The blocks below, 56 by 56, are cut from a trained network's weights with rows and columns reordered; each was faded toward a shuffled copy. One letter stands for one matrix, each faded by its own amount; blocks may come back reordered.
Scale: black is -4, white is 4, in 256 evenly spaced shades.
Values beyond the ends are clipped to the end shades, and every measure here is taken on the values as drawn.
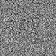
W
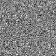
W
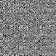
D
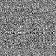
D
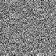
W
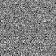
D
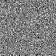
W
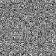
D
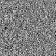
W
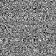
D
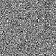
W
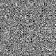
D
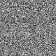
D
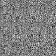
D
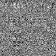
D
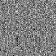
W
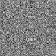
W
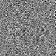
W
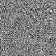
W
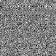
D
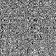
D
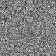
W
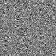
W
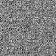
D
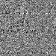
D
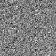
W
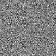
W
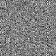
W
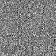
W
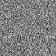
W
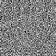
W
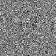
W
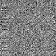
D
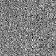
W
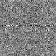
D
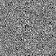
W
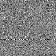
D
